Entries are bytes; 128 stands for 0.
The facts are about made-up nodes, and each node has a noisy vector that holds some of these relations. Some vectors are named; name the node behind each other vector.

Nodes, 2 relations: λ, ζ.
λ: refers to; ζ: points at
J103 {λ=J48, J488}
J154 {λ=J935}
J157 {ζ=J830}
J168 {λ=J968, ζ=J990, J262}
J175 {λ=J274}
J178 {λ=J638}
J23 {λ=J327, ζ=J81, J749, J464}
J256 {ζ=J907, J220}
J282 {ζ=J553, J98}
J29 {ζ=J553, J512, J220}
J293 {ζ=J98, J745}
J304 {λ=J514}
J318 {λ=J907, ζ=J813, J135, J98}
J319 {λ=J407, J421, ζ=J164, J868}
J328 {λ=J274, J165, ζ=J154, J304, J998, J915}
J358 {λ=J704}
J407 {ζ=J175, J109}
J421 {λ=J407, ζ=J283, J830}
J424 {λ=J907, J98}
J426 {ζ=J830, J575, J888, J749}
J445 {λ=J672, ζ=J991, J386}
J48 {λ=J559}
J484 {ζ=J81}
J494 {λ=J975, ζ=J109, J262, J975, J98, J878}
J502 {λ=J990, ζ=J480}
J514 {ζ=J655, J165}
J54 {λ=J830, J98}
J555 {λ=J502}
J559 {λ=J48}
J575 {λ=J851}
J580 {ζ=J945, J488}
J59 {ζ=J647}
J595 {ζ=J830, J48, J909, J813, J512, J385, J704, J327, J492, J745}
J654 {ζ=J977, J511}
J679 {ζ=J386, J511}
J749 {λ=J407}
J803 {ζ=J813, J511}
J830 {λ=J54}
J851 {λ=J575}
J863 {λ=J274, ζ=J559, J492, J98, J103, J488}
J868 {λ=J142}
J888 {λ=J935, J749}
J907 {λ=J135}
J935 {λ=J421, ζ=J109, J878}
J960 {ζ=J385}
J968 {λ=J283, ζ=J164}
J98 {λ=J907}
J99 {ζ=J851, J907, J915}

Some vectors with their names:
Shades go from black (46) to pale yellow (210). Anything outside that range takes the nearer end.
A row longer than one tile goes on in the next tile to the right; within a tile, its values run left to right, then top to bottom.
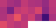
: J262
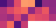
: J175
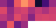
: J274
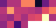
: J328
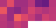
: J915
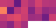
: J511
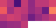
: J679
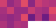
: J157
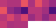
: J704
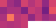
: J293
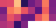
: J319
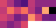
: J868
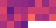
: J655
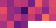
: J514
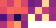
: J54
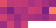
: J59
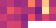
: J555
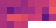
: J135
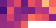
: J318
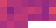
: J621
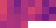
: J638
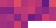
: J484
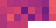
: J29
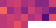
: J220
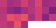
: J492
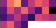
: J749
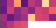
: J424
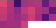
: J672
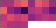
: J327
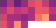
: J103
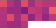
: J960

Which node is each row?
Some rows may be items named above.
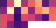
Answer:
J575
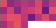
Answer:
J580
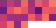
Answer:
J168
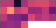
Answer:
J445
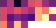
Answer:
J559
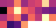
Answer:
J935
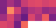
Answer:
J494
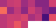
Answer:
J220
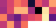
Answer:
J968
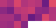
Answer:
J484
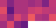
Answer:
J165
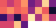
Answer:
J830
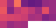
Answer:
J164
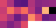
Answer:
J868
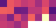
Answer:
J304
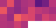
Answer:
J915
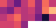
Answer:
J990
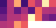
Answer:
J98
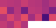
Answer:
J512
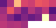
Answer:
J23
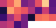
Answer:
J421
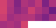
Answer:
J638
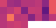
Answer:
J282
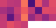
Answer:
J283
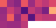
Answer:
J595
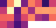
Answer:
J851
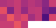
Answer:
J553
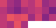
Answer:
J492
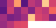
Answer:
J424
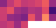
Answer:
J358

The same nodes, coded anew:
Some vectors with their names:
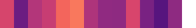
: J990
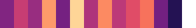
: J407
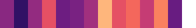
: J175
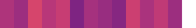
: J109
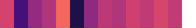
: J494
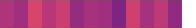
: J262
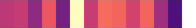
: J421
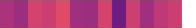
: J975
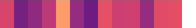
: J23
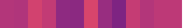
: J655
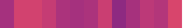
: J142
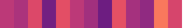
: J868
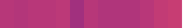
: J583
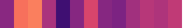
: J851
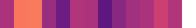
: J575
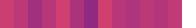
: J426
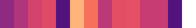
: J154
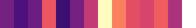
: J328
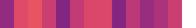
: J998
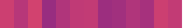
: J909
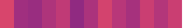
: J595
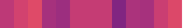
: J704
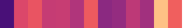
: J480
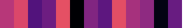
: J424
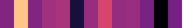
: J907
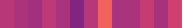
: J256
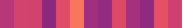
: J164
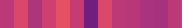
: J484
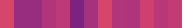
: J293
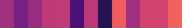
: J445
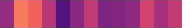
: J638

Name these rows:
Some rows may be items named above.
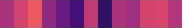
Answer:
J178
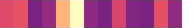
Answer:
J968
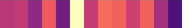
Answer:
J421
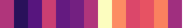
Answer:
J863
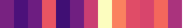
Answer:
J328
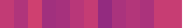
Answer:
J813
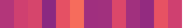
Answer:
J164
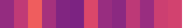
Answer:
J304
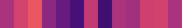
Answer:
J178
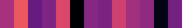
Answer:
J54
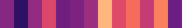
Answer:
J175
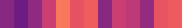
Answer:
J502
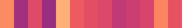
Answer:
J103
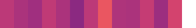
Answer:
J256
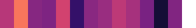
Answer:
J830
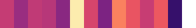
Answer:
J888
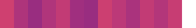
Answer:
J157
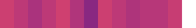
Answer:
J426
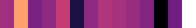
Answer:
J135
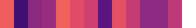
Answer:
J555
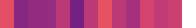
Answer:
J580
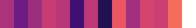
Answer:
J445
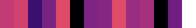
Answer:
J318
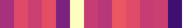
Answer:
J749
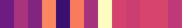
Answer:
J274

